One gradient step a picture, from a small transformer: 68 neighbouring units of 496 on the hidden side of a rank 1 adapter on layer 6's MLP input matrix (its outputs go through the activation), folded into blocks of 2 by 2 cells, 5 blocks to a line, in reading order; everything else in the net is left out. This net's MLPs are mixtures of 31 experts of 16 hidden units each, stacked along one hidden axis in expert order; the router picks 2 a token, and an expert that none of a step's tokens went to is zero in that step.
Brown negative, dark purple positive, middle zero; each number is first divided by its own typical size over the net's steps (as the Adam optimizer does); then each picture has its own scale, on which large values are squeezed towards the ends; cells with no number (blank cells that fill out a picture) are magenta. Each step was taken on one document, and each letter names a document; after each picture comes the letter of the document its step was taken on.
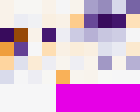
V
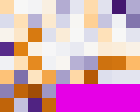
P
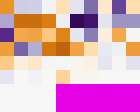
V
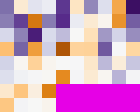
V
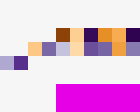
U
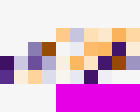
U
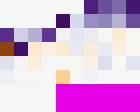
V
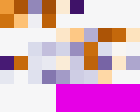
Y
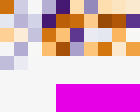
V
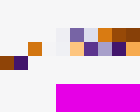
U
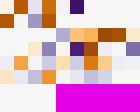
Y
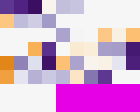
Y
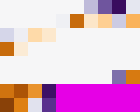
P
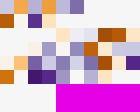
Y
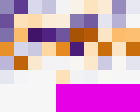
V
